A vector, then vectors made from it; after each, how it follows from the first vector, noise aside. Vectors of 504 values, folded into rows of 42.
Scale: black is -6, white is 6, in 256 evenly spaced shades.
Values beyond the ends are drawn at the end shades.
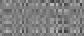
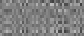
copied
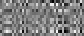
scaled up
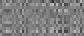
copied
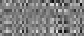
scaled up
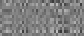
copied
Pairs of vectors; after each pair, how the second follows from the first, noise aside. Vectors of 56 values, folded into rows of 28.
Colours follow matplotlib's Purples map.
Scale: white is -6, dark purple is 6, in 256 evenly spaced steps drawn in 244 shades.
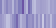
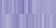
shrunk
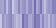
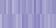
shrunk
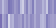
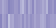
shrunk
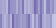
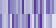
scaled up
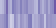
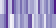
scaled up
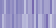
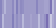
partly zeroed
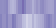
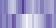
scaled up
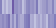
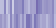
sign-scrambled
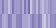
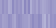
shrunk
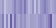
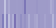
partly zeroed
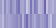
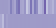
partly zeroed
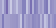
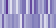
scaled up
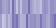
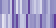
scaled up
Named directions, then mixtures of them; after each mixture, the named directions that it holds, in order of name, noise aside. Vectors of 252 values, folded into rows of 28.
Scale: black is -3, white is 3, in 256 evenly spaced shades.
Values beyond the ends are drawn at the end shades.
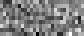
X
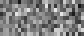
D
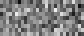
D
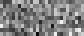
X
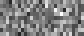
D, X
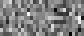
D, X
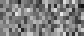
D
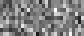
D, X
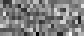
X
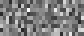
D, X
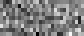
X
